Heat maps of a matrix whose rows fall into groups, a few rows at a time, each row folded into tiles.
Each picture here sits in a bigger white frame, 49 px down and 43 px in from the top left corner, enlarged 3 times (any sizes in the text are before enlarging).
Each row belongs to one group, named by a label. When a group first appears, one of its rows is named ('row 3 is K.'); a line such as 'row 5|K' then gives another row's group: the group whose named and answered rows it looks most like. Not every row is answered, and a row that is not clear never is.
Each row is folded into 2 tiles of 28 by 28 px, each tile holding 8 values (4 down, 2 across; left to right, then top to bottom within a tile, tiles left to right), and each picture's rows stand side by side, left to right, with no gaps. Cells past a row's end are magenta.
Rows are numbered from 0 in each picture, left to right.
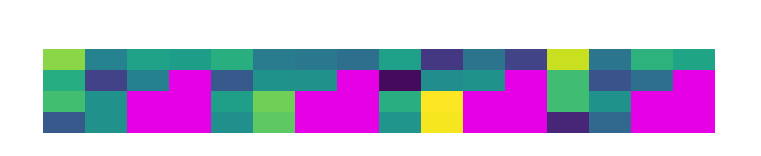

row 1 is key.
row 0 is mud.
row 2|key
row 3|mud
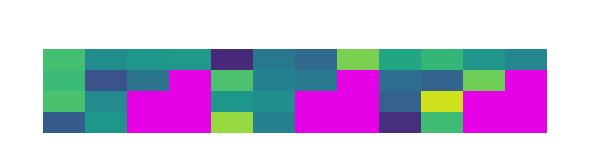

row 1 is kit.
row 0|mud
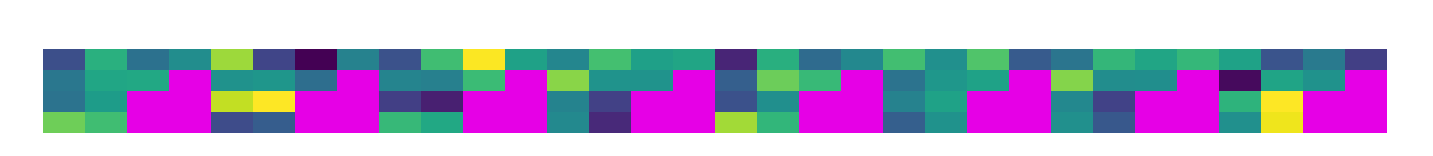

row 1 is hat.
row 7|key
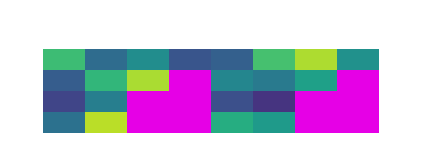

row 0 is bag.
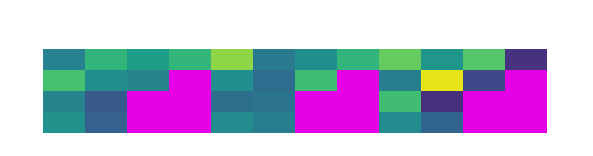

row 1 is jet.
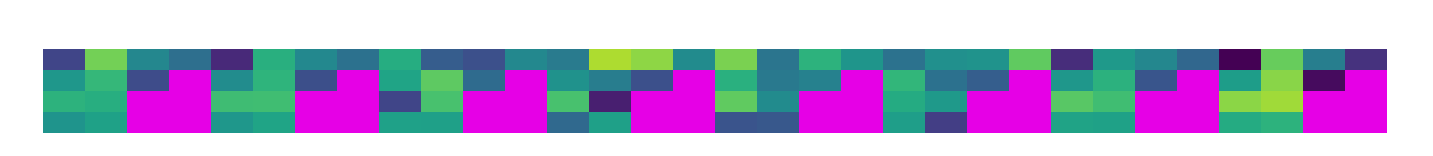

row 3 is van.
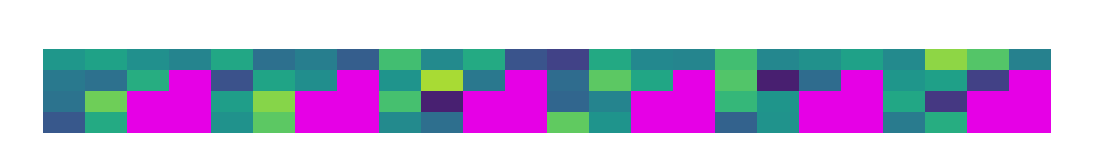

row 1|key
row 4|mud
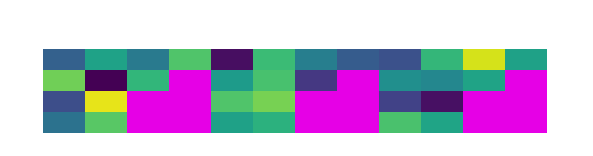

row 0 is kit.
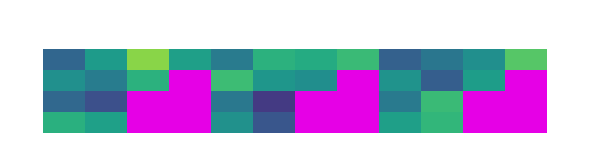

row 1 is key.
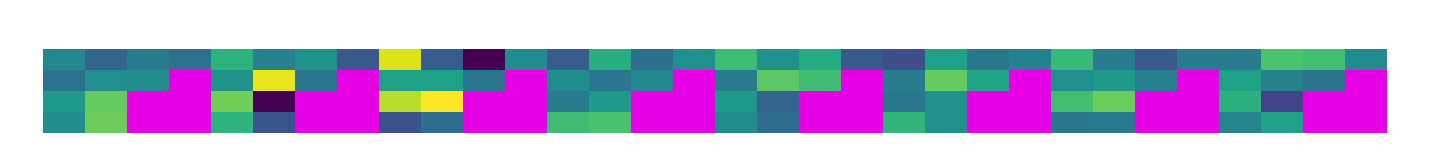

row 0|key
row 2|hat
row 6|hat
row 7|van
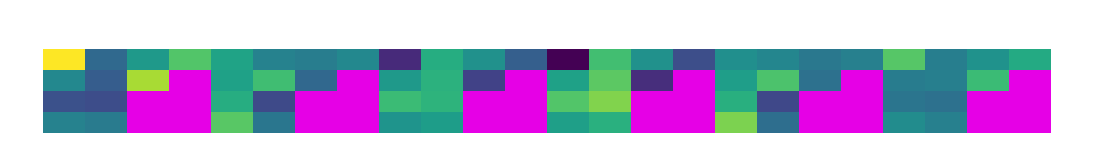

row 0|jet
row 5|jet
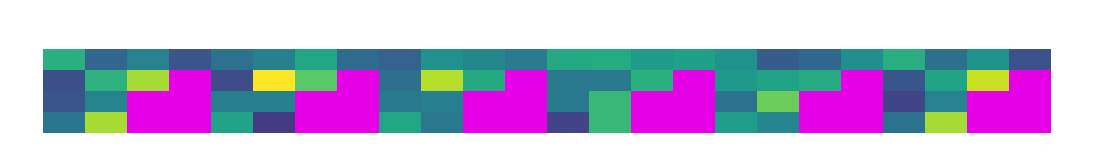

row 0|bag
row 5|bag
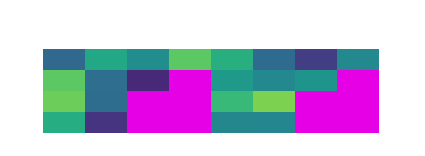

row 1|hat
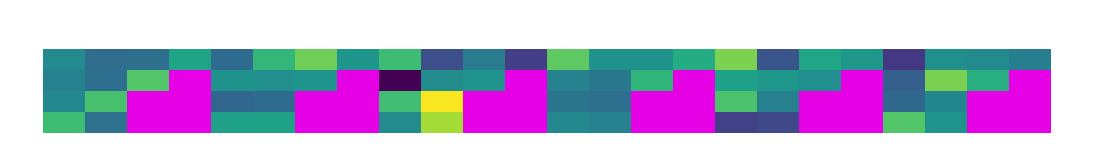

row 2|key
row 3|jet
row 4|mud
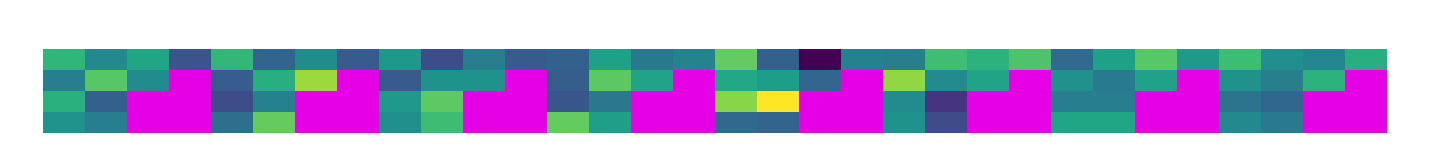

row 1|bag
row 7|jet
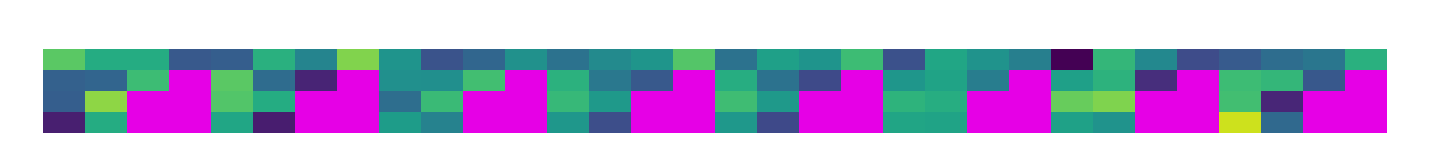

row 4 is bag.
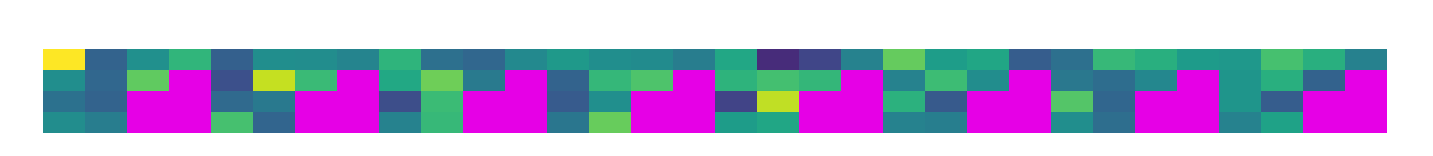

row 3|bag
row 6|van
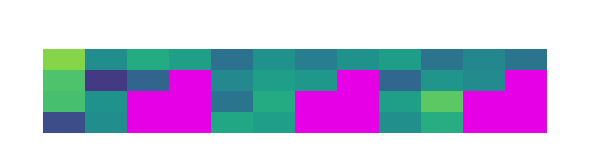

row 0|mud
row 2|key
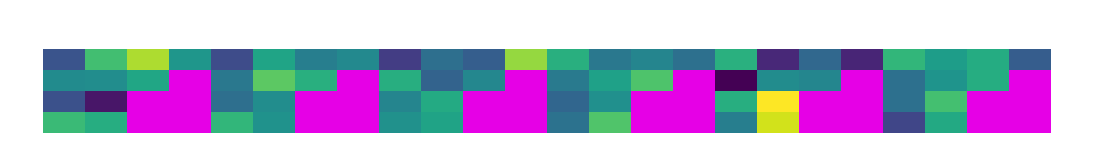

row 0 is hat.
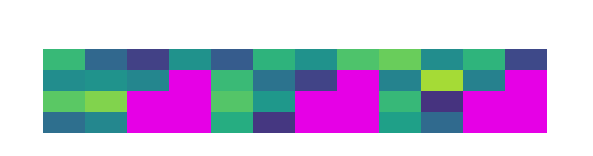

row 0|hat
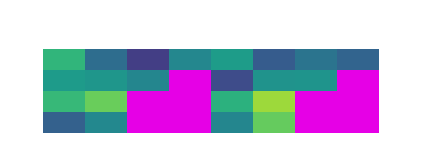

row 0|hat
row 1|key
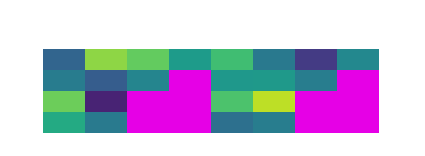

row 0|van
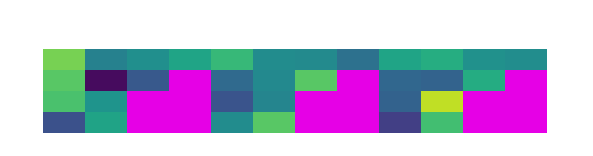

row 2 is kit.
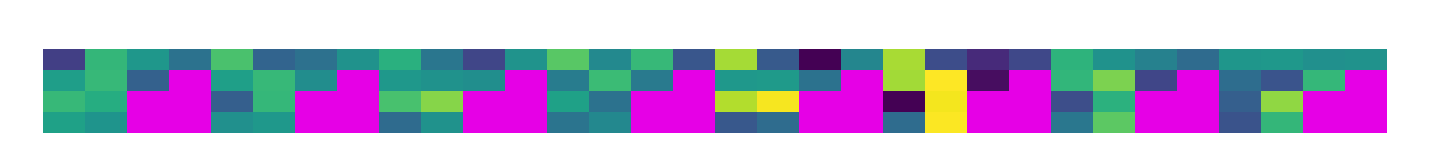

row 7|kit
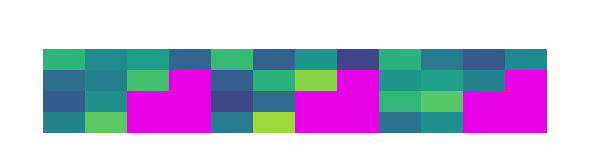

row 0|bag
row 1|bag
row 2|hat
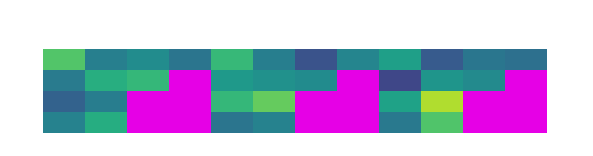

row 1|hat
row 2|key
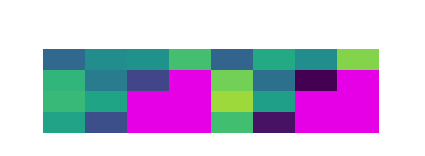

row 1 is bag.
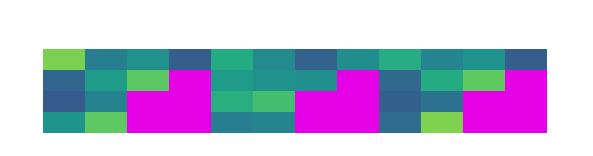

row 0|bag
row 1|hat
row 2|bag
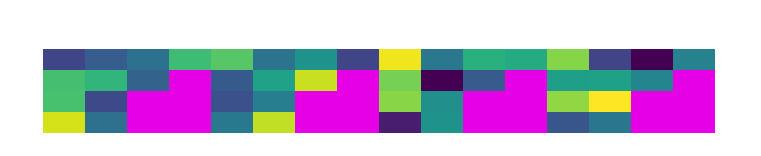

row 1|bag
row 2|mud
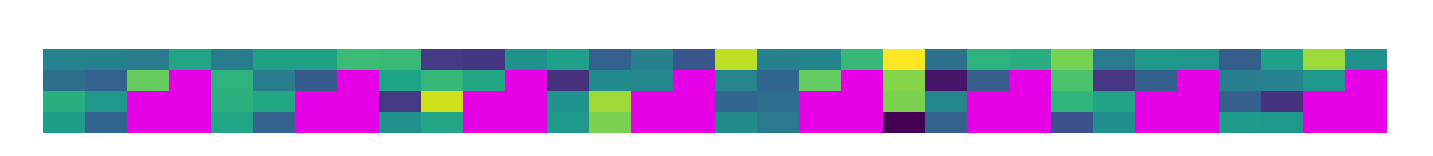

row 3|key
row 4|jet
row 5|mud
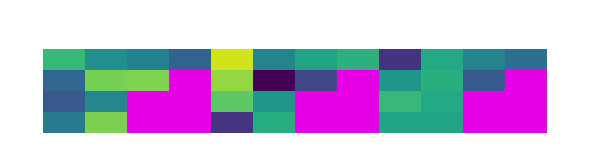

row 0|bag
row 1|mud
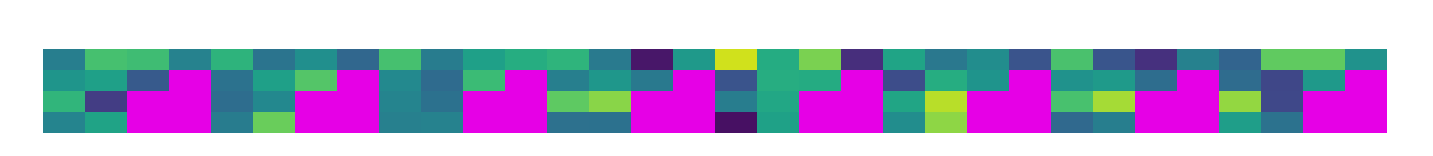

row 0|van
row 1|bag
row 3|hat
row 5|key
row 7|van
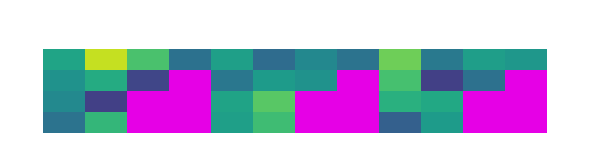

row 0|van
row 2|mud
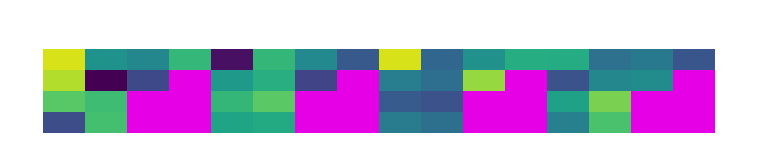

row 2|jet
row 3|key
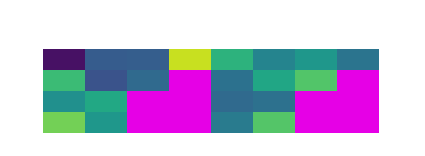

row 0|kit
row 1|bag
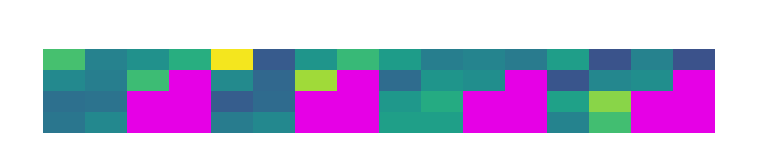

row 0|jet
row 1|jet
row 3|key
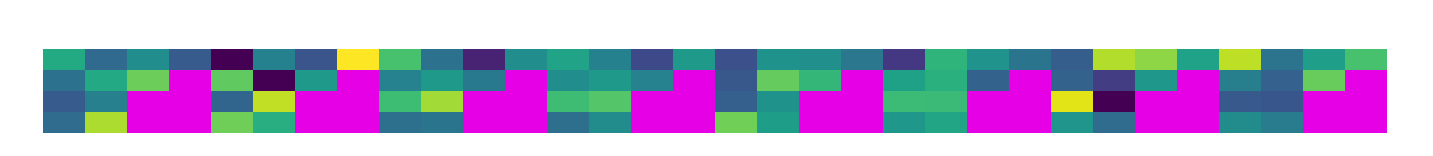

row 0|bag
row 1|kit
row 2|hat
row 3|hat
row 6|van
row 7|jet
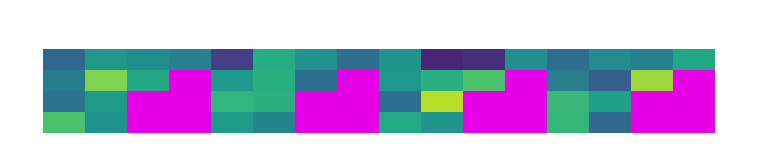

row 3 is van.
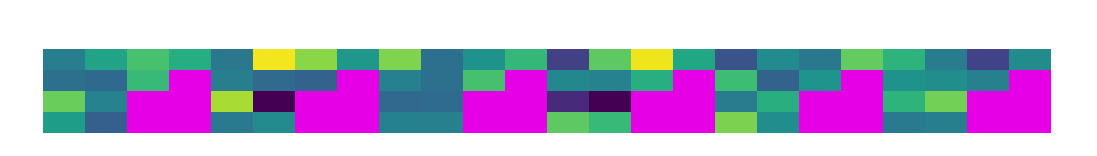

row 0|van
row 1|van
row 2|jet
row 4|kit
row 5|hat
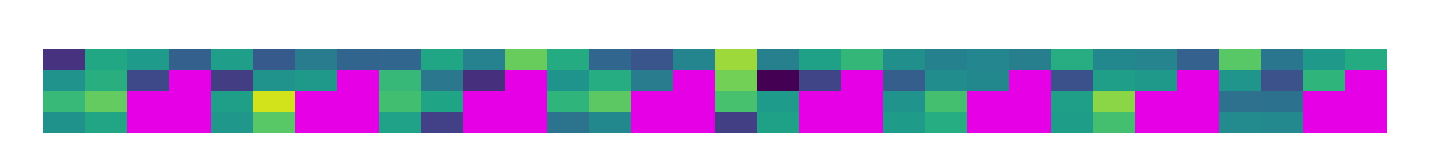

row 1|key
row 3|hat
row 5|key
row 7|jet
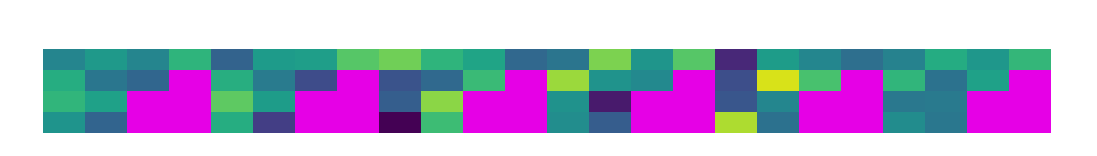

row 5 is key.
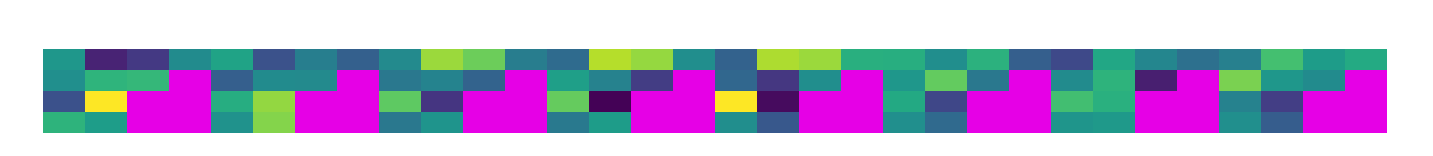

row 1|key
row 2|van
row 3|van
